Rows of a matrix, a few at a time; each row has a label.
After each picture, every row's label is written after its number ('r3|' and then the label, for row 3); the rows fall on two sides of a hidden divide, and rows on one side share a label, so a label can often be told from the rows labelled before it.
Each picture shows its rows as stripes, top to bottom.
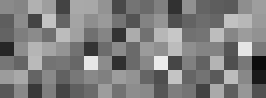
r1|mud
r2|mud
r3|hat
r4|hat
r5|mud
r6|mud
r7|mud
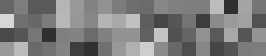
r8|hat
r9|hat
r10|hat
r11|hat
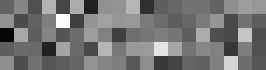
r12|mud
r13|hat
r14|mud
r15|hat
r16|mud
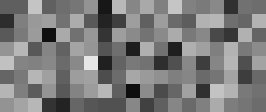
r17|hat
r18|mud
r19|hat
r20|mud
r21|mud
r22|mud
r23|mud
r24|mud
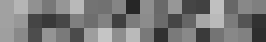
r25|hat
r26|mud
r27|mud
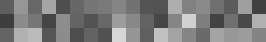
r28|mud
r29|hat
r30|hat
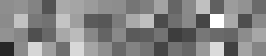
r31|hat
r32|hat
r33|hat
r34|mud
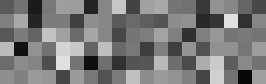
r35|hat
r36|mud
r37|mud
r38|hat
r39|hat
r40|mud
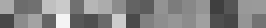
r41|hat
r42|hat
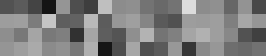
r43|hat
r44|mud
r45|mud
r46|mud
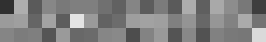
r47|mud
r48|mud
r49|hat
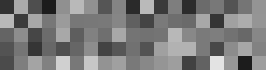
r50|hat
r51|hat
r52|hat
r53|mud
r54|hat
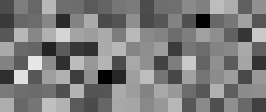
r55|mud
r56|mud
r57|hat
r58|hat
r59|mud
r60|mud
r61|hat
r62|hat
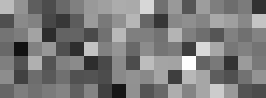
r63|hat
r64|mud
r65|hat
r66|mud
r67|hat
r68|hat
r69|mud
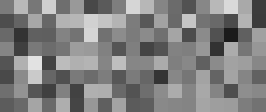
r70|mud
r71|hat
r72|hat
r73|mud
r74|hat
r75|mud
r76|hat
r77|hat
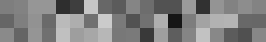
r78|mud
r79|hat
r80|hat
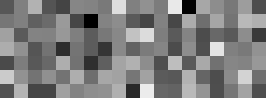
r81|hat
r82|hat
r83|hat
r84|mud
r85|hat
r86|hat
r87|hat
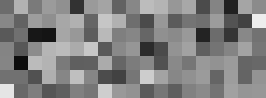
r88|hat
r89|hat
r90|hat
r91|mud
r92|mud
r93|mud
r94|hat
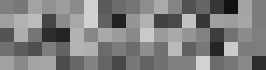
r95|hat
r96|mud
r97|hat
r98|mud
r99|mud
